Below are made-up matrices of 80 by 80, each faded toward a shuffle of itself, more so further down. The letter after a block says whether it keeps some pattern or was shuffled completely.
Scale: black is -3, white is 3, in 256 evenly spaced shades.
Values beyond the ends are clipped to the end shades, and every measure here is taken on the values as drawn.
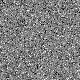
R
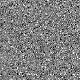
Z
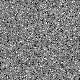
R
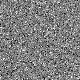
R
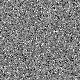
R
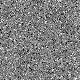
R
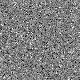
R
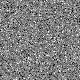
R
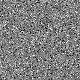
R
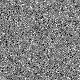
R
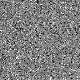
Z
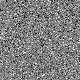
R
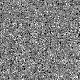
Z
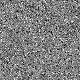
R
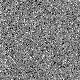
R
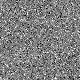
R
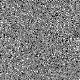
Z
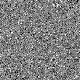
Z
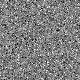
R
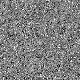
Z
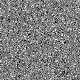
Z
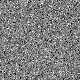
R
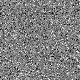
Z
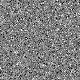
Z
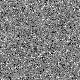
R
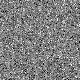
R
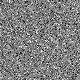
R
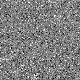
Z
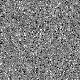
Z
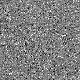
Z
